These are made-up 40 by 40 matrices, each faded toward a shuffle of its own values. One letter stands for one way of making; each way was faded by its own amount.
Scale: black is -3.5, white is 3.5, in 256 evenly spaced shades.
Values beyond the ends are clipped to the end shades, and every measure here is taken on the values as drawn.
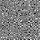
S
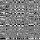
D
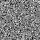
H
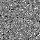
H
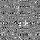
S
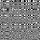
D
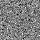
H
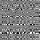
D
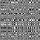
D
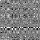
D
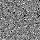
H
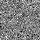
H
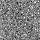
H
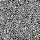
H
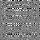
D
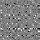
S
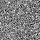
H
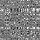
S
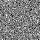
H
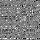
S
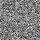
H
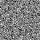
H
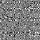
S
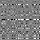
D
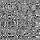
S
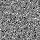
H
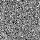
H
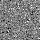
H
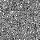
H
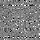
S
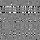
D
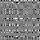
D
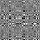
D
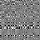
D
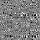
S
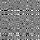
D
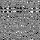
S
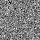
H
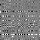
D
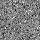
H
